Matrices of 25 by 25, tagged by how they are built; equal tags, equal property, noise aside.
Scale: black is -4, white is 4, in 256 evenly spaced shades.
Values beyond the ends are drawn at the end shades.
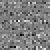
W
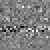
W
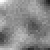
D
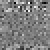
W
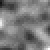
D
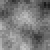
D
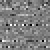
W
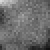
D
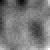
D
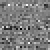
W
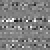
W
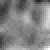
D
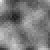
D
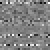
W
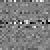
W
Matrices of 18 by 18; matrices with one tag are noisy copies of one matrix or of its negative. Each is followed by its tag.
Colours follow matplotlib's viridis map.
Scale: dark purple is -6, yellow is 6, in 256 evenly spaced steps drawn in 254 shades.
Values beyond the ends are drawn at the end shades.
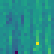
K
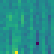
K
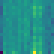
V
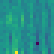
K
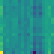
V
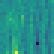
K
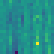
K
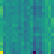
V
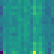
V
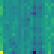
V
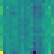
V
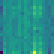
V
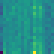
V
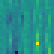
K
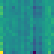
V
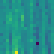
K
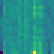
V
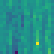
K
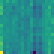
V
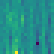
K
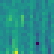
K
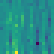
K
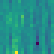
K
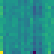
V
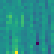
K
